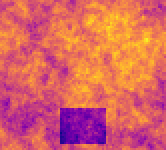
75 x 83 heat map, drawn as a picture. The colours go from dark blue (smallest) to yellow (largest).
Values change most from cell to cell in the bottom middle. The ninth with the lowest average is the bottom middle. An odd patch, lower than its surroundings, sits in the bottom middle.
